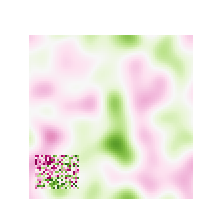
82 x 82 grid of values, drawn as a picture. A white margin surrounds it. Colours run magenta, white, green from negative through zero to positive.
Values change most from cell to cell in the bottom left. There is no overall slope. Neither half mirrors the other. An odd patch, rougher than its surroundings, sits in the bottom left.
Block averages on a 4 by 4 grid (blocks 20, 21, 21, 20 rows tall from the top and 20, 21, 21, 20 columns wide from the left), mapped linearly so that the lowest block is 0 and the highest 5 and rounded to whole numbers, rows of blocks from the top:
2 3 4 5 / 1 2 2 2 / 0 5 5 4 / 2 4 3 0
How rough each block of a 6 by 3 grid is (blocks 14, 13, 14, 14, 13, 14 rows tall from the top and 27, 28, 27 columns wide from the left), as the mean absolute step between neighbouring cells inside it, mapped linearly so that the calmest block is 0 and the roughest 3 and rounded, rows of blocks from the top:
0 0 0 | 0 0 0 | 0 0 0 | 0 0 0 | 3 0 0 | 3 0 0
